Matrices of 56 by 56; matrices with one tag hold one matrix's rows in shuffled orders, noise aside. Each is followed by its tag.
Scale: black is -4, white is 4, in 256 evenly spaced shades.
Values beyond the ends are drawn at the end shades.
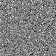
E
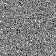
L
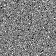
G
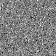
E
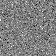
E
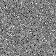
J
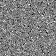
G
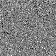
E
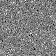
J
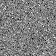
G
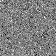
E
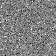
L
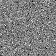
G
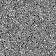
J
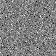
E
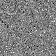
J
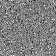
J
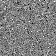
G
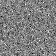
G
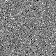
J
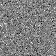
L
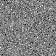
E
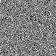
E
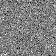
L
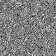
G
